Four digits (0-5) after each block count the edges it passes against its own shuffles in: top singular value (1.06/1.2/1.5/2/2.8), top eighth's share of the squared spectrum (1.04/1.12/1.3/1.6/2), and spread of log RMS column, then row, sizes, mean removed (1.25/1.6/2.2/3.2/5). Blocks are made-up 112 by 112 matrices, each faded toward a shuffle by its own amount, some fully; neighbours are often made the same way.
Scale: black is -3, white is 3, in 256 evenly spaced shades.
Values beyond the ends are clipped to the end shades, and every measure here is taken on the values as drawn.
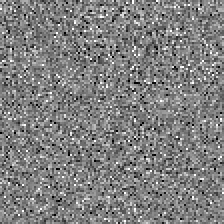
3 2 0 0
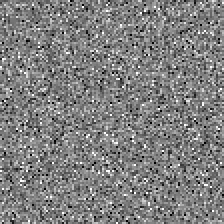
1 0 0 0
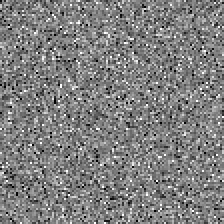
1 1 0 0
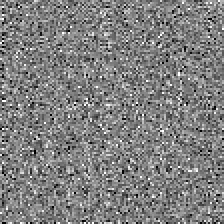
4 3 2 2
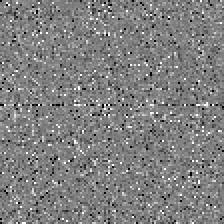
2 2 1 2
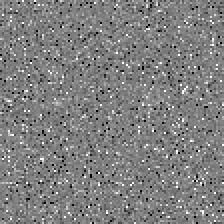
0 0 0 0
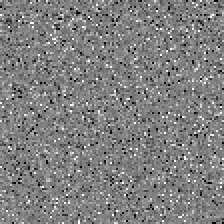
0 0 0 0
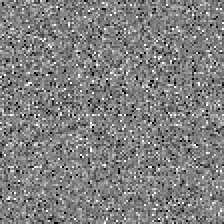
3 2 0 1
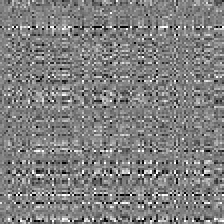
5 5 4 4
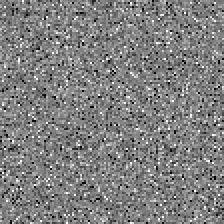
2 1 0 0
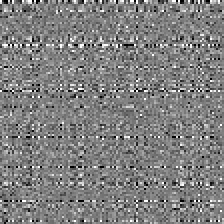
5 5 3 4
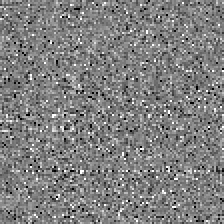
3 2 1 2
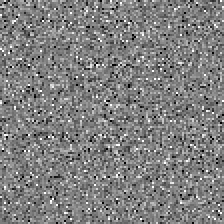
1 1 0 2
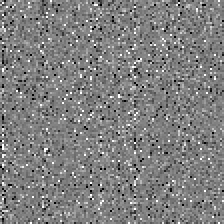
2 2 2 1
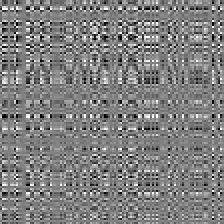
5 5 5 5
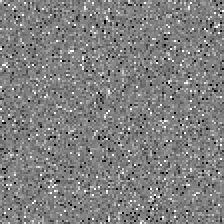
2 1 0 0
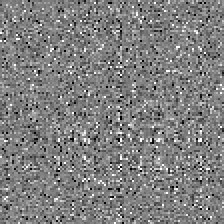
4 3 2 2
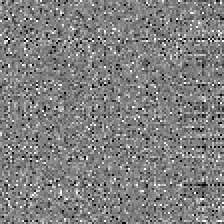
4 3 2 2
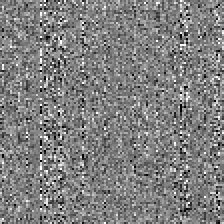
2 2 4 0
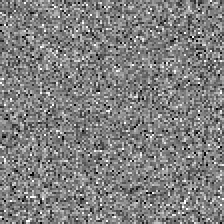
0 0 1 0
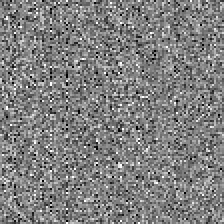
1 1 3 0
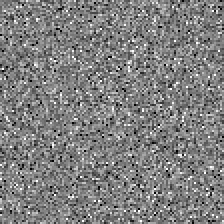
0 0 1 0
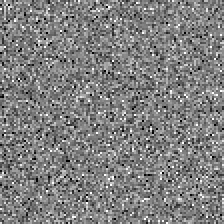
0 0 0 0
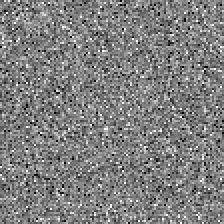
0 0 1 0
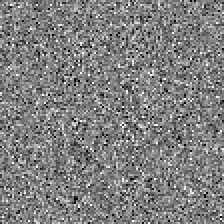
0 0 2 0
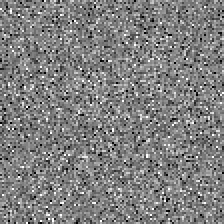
0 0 0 0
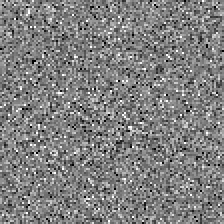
1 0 0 0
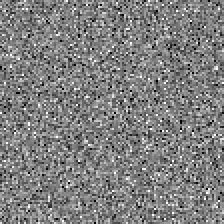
2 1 0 0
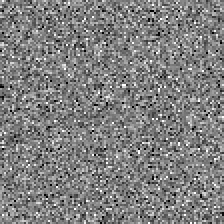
3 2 1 1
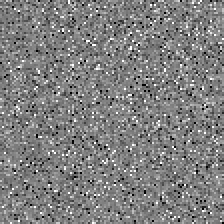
2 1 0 0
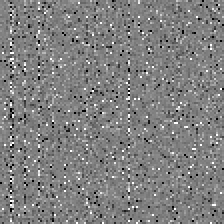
2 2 2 0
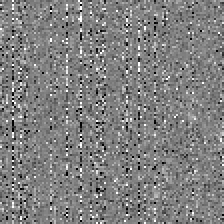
2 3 4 0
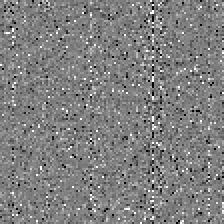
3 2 2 0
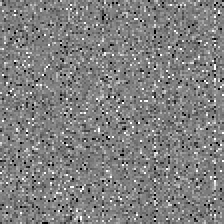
1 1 2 0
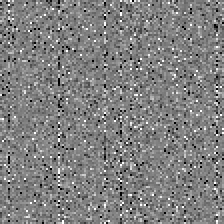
2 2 3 0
